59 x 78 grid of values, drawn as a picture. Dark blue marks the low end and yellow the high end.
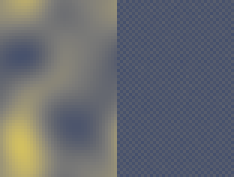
The table splits into one row of 2 panels. Panel 1,1: middling, smooth, strong in contrast. Panel 1,2: low, checkered, faint in contrast.
